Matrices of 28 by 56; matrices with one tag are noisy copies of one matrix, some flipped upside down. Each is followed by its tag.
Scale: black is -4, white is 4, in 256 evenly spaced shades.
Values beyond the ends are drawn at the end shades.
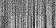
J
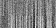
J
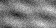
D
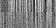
J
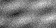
D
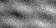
D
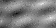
D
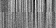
J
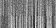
J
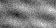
D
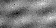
D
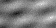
D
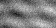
D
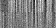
J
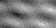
D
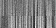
J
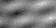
D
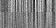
J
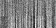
J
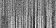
J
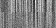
J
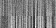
J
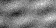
D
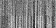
J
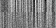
J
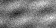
D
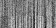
J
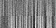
J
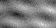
D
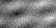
D
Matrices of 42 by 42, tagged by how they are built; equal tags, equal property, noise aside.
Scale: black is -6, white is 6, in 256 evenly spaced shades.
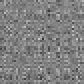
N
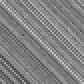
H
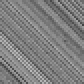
H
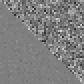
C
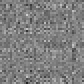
N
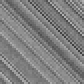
H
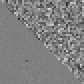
C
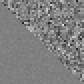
C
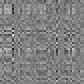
N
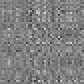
N
